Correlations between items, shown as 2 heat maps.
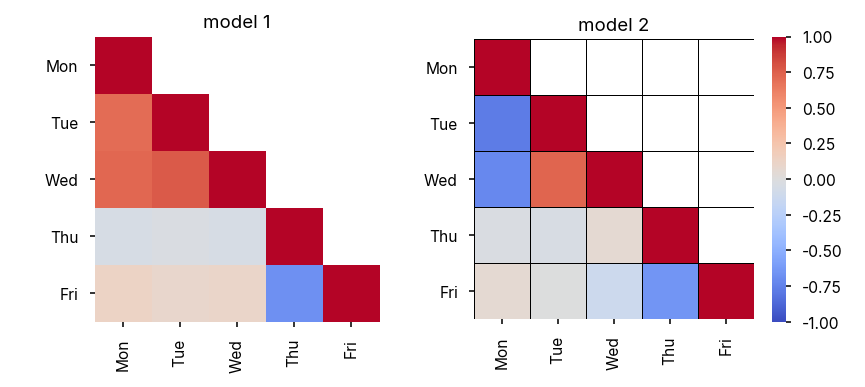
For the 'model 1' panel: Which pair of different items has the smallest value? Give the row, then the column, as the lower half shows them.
Fri, Thu
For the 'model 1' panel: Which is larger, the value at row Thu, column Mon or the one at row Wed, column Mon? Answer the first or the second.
the second
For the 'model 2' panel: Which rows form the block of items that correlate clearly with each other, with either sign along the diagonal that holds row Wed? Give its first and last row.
Mon to Wed
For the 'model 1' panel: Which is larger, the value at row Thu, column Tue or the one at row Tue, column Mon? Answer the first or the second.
the second
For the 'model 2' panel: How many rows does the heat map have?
5
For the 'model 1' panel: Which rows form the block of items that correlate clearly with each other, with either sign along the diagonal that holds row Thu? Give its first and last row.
Thu to Fri
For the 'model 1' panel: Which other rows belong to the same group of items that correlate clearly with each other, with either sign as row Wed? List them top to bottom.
Mon, Tue
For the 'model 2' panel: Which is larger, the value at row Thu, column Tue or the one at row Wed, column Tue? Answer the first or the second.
the second
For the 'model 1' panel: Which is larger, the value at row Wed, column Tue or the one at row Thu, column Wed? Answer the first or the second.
the first
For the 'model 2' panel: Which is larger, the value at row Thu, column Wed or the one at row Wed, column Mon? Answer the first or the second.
the first
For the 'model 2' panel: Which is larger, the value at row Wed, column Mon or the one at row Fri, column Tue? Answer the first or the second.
the second
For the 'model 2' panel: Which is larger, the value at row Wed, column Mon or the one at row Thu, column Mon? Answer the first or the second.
the second
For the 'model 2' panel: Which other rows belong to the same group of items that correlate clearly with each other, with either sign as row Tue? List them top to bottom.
Mon, Wed
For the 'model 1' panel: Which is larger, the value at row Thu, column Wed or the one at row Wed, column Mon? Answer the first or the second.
the second
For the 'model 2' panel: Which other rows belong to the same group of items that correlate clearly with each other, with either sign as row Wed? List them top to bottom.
Mon, Tue
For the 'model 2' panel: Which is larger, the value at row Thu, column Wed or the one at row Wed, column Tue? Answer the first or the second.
the second
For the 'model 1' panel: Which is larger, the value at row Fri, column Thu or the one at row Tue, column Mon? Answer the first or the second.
the second
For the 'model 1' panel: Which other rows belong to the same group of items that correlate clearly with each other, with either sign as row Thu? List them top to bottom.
Fri
